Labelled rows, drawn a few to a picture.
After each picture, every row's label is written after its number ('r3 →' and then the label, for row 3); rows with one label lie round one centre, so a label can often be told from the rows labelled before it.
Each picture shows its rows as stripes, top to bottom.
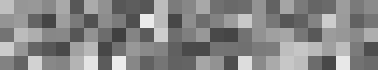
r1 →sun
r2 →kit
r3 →sun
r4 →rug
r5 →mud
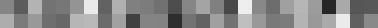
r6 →mud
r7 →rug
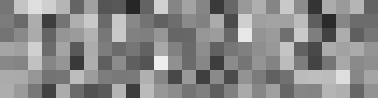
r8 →sun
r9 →mud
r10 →mud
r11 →sun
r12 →sun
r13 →rug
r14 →kit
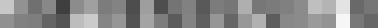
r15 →rug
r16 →rug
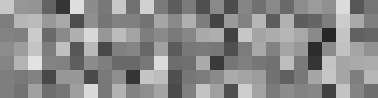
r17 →rug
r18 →sun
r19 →mud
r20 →sun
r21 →sun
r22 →kit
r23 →mud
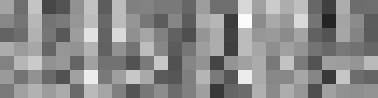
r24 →mud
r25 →mud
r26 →mud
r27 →mud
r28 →sun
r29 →mud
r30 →sun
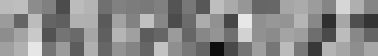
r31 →rug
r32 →mud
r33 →mud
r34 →sun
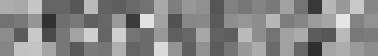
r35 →sun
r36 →kit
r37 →mud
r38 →sun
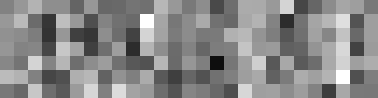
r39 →sun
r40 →kit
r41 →kit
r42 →kit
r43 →sun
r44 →rug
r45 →mud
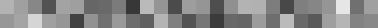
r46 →kit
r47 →sun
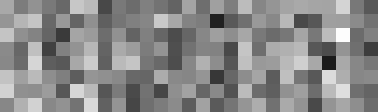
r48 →rug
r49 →sun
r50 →rug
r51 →mud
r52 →mud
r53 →sun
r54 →rug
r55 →sun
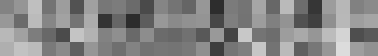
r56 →sun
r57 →sun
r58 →rug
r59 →sun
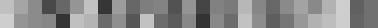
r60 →rug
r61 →rug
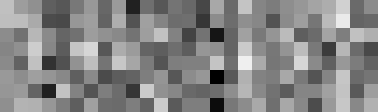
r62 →rug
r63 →rug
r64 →sun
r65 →mud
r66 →mud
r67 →sun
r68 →kit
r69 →sun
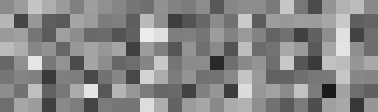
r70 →sun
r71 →rug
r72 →kit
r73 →rug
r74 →sun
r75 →kit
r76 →mud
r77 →kit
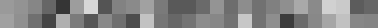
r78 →rug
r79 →kit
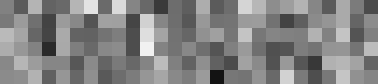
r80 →mud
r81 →kit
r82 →kit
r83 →kit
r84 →sun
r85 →sun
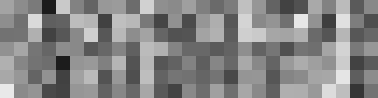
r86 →kit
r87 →mud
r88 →mud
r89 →kit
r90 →rug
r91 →rug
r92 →rug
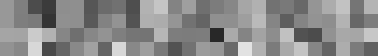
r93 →kit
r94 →kit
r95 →sun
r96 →mud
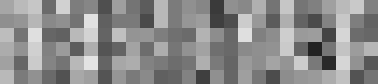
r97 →sun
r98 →sun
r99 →mud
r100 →sun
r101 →mud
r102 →rug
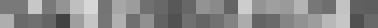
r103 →mud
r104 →rug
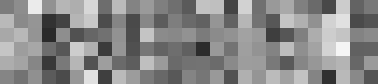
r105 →mud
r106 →rug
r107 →kit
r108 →rug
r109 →kit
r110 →mud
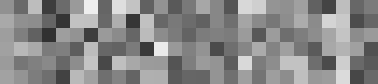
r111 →mud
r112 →rug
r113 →kit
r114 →sun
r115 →mud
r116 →rug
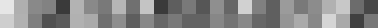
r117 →rug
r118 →rug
